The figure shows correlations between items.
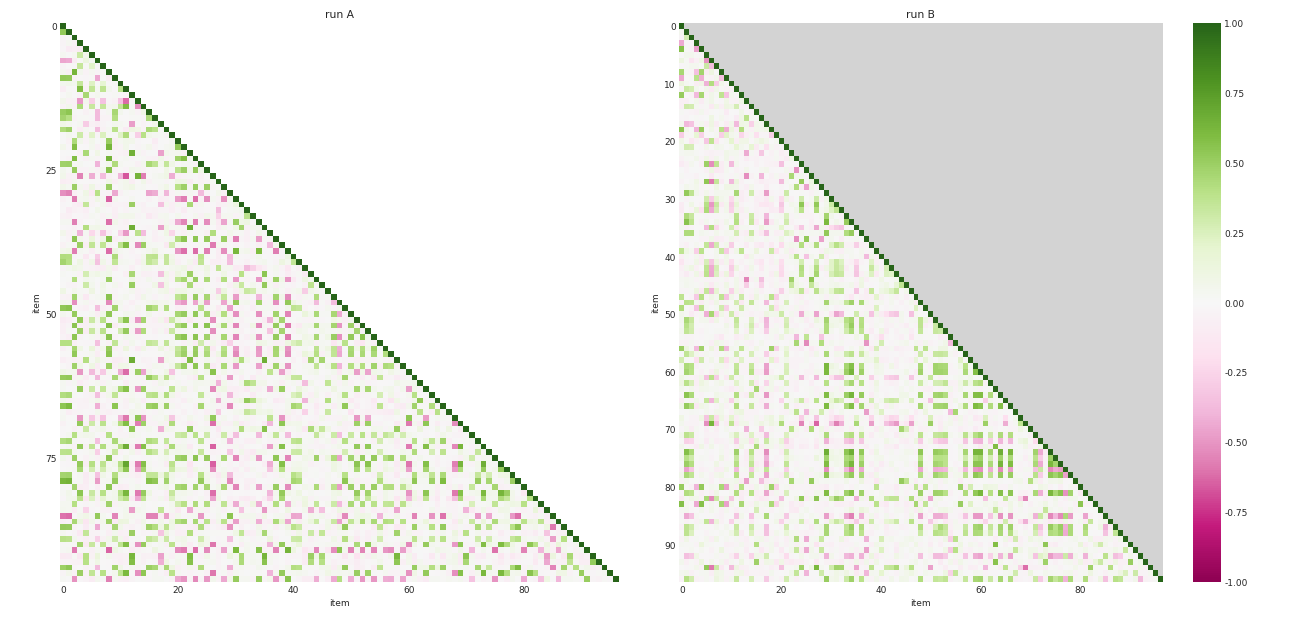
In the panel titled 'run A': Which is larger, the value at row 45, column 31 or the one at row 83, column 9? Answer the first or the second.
the first
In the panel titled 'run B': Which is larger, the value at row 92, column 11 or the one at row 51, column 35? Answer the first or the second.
the second
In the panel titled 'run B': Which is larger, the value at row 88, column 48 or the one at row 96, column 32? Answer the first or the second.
the first
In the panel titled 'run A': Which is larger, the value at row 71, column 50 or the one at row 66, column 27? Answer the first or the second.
the first
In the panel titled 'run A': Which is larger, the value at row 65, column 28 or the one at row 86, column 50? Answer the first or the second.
the second
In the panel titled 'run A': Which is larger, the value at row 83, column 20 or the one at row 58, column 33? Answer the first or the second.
the first
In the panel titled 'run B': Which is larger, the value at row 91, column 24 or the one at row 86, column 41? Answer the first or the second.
the second
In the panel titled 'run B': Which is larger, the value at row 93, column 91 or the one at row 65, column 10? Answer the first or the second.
the first
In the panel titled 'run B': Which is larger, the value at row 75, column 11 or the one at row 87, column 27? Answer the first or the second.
the first
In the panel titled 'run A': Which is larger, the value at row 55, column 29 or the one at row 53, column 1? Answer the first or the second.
the second
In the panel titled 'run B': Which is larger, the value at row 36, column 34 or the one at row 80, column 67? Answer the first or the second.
the first
